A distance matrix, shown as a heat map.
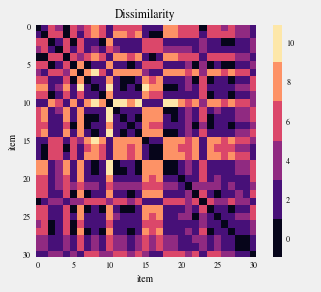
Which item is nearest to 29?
28
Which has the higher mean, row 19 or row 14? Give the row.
19
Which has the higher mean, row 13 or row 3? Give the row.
3
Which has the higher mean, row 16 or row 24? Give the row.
16
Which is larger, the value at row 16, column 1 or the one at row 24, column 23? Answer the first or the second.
the second
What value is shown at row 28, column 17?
6
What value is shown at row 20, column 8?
2
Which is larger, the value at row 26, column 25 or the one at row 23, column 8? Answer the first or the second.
the second
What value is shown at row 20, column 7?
2
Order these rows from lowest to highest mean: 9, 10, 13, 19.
13, 9, 19, 10
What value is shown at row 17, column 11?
8
